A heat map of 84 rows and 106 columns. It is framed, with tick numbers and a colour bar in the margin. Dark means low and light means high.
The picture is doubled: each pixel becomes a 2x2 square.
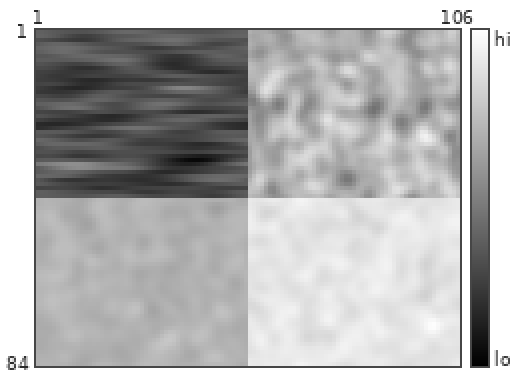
It is made of 2 by 2 panels. Panel 1,1: low, streaked across. Panel 1,2: high, blotchy. Panel 2,1: high, blotchy, faint in contrast. Panel 2,2: very high, blotchy, faint in contrast.
